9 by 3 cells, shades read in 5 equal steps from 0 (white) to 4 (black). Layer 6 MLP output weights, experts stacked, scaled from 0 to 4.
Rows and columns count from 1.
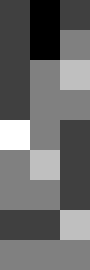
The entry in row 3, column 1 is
3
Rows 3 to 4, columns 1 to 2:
3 2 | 3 2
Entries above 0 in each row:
3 3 3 3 2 3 3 3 3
